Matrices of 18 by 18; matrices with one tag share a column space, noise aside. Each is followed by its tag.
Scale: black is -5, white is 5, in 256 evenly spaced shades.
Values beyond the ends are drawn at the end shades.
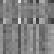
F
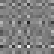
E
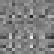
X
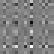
E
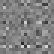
E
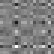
E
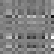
X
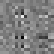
X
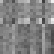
F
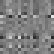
X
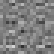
E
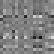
X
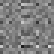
E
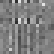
F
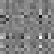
X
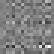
E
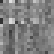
F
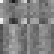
F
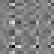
E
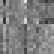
F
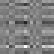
E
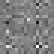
E
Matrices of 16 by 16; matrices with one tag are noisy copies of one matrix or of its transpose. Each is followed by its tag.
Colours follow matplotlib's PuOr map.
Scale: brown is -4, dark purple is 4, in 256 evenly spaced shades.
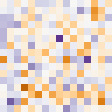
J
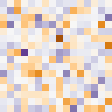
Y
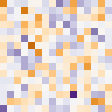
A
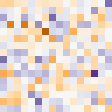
A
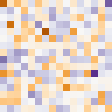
A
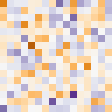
A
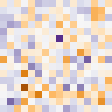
J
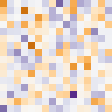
A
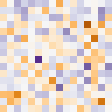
J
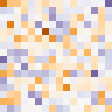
A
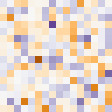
Y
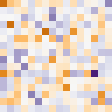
A
